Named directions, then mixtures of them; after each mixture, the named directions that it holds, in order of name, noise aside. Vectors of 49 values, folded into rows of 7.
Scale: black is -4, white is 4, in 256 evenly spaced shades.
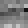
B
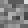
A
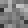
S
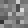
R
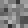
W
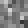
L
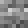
B, L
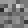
R, S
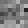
B, R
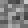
A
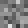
W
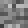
A, B, S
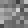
A, B, R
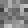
B, R, S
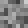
A, W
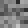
B, R, W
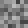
A, R, W
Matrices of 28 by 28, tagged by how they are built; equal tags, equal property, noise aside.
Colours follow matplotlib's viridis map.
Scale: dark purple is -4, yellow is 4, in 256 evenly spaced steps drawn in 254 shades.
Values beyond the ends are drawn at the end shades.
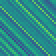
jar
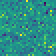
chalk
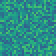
chalk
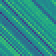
jar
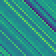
jar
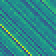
jar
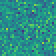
chalk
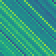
jar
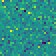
chalk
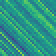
jar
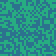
chalk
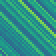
jar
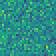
chalk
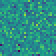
chalk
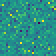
chalk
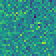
chalk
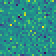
chalk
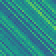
jar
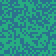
chalk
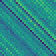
jar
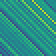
jar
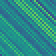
jar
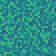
chalk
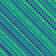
jar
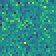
chalk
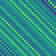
jar
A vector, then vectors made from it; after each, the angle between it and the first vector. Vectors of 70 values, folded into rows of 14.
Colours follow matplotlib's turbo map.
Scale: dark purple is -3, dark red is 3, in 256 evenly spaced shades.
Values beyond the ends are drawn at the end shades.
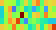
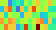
orthogonal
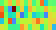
partly opposed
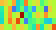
nearly parallel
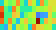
partly opposed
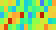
partly aligned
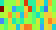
orthogonal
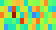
partly opposed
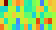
orthogonal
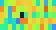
nearly opposite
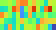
partly opposed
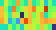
nearly opposite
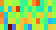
orthogonal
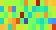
nearly parallel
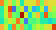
nearly parallel
